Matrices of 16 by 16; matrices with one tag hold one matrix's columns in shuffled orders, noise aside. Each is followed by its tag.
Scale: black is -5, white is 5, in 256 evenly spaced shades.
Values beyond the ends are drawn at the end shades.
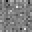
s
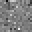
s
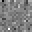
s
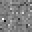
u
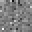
s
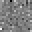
s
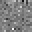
s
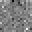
s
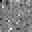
s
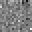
s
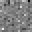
s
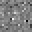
u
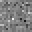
u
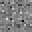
u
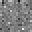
s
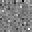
s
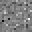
u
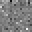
s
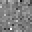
s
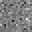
u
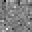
s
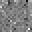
s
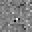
u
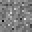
u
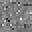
u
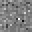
u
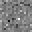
u
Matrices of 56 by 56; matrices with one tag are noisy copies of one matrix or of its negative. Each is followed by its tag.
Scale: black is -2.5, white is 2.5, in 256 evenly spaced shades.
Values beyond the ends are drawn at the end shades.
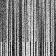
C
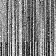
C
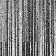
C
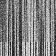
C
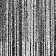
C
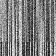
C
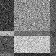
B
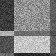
B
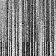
C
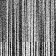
C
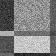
B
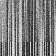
C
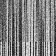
C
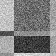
B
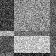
B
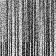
C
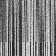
C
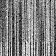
C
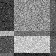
B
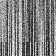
C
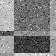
B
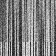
C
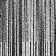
C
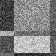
B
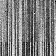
C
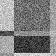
B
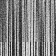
C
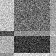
B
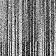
C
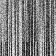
C
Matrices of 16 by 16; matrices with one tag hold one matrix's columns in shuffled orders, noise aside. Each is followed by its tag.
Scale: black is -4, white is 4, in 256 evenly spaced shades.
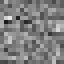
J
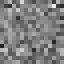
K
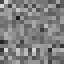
K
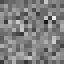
J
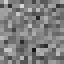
K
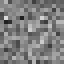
J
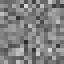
K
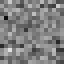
K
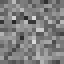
J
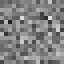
J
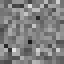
K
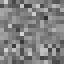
K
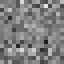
K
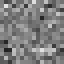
K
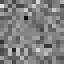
K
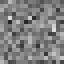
J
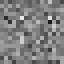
J
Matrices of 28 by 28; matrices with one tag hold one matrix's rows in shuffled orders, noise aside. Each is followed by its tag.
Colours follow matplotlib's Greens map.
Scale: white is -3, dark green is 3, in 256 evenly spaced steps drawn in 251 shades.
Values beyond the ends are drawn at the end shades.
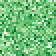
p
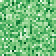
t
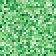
p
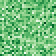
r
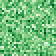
r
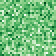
r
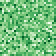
p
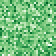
p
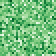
r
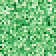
p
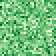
p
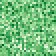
r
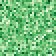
p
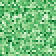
r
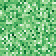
t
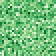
r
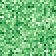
r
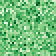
t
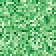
p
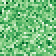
p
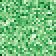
p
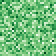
r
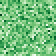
p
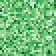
p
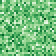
r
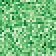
r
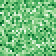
r
